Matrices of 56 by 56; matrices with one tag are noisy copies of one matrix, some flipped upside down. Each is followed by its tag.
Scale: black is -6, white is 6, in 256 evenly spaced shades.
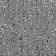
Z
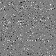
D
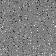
Z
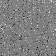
Z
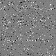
D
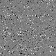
D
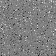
Z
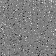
Z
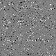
D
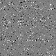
D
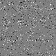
D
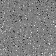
Z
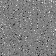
Z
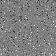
Z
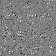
D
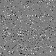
D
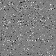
D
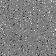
Z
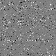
D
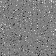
Z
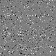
D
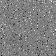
Z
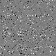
D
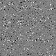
D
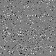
D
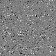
D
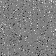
Z
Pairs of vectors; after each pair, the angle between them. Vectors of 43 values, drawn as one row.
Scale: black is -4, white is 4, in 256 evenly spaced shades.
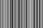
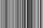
partly opposed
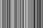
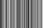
partly opposed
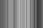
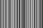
orthogonal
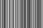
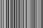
nearly opposite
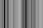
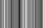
nearly opposite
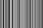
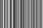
nearly opposite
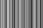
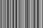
partly opposed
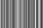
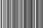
partly aligned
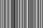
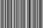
orthogonal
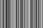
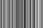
orthogonal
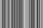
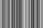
nearly parallel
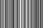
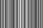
nearly parallel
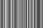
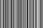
nearly opposite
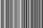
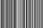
partly aligned
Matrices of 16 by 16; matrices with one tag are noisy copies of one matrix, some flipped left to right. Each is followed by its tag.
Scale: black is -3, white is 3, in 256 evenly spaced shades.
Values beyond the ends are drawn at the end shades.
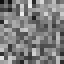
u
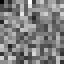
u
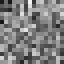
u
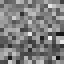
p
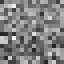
p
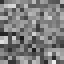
p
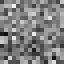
p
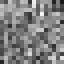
u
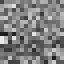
p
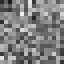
u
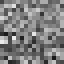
p
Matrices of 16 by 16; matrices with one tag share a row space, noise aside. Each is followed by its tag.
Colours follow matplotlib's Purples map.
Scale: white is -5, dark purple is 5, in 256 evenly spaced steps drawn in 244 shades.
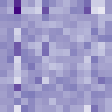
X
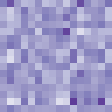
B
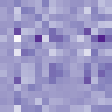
X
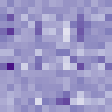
B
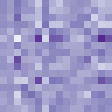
X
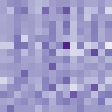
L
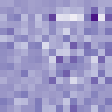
L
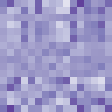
B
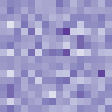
B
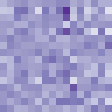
L
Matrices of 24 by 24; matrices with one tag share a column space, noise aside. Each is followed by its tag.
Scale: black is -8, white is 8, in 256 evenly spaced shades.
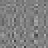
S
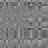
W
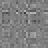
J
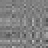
S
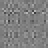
J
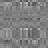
W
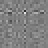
J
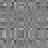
W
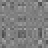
W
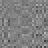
S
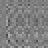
S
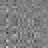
S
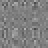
W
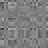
W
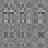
J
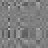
W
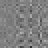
S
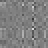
W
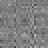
S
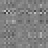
J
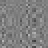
S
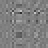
J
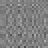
S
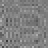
S
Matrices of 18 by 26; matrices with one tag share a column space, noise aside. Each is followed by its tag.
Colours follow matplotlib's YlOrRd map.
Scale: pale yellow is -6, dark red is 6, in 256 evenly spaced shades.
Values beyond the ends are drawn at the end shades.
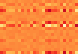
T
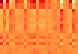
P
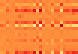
T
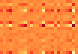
T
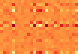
T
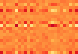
T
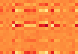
T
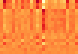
P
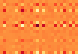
T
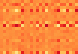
T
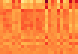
P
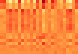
P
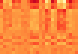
P
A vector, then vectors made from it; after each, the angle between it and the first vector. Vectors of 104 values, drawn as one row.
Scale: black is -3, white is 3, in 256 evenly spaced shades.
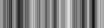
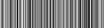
orthogonal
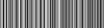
orthogonal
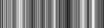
nearly opposite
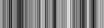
nearly parallel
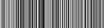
orthogonal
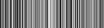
orthogonal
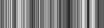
nearly opposite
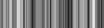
nearly opposite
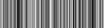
partly aligned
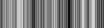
nearly opposite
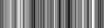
nearly opposite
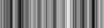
nearly parallel
